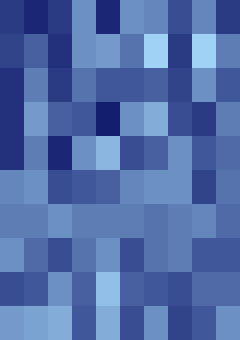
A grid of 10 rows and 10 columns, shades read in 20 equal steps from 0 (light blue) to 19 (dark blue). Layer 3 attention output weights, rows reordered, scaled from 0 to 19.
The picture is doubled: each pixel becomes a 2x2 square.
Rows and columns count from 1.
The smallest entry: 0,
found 2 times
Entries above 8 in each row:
6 6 9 7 7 5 8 8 8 4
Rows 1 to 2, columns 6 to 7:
7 8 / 10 0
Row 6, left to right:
8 7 14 13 12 8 7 7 15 10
